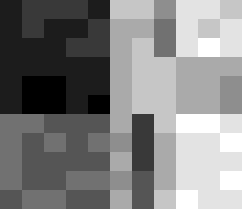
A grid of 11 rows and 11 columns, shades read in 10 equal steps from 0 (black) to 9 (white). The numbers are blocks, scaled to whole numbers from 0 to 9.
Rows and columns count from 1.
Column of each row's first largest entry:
9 9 10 7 7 7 9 11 9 11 9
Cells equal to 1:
18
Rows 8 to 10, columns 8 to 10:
6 8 8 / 6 8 8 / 6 8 8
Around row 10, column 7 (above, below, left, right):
2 3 5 6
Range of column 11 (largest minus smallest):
4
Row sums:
50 46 49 43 40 39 58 56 54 57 58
